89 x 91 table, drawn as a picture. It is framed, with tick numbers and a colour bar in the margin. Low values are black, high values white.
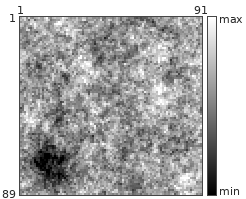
The texture is blotchy. The bottom left is the ninth with the lowest average. A single dip lies in the bottom left.
